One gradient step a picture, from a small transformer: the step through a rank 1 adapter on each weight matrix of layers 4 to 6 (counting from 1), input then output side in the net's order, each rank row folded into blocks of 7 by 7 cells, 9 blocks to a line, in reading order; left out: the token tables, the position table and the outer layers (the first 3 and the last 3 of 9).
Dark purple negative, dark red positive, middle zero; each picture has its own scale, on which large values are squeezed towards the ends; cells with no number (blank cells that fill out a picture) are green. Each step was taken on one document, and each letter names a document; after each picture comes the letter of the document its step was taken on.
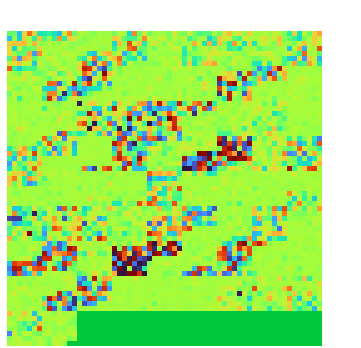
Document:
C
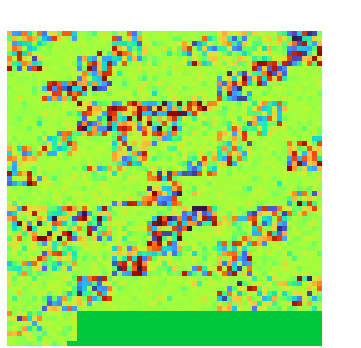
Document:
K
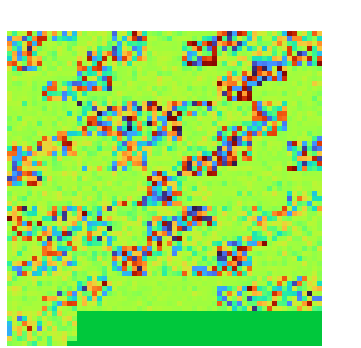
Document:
K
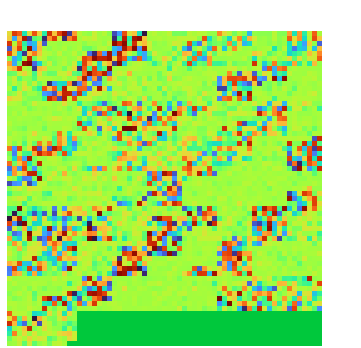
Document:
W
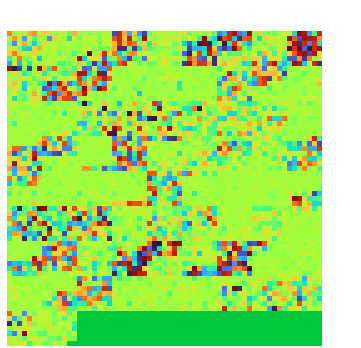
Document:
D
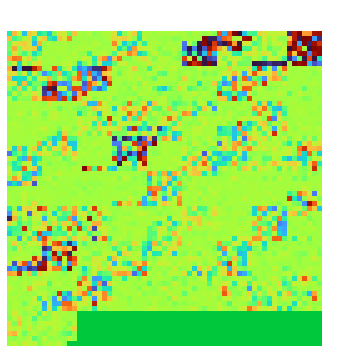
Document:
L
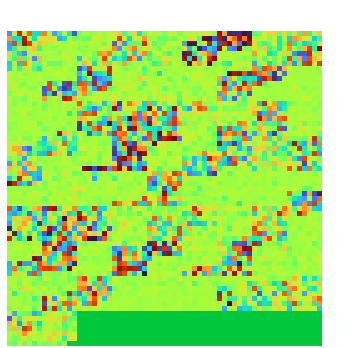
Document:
W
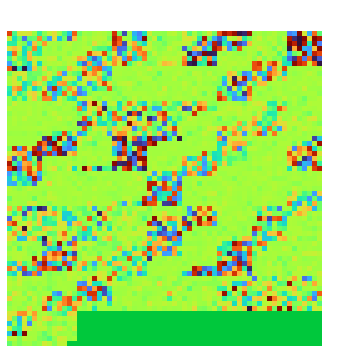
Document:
D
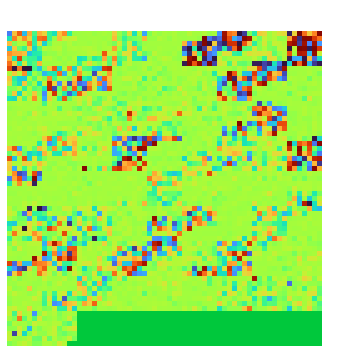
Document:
L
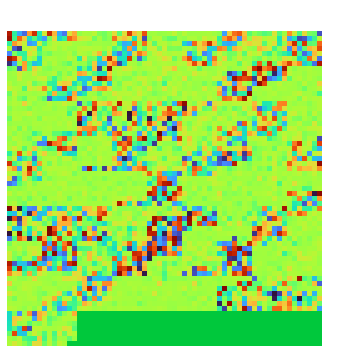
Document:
W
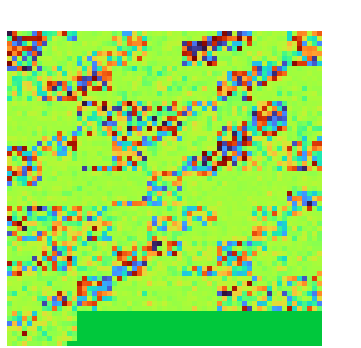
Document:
L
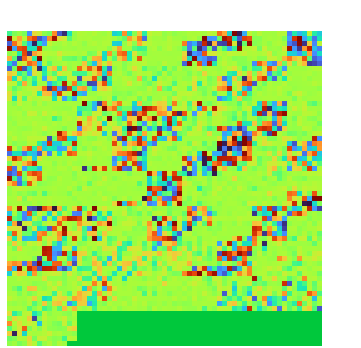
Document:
L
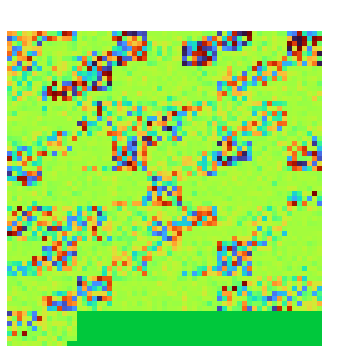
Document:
D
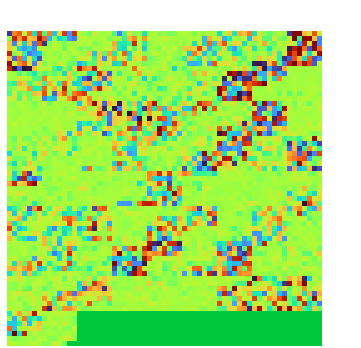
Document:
L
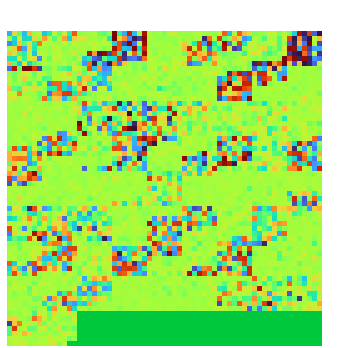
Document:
W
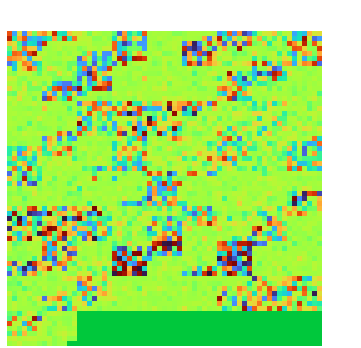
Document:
W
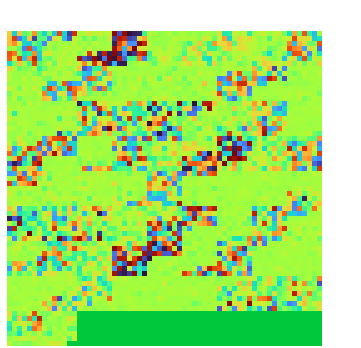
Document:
C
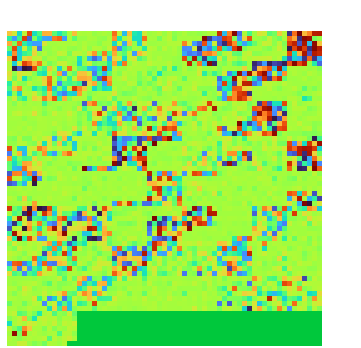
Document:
L
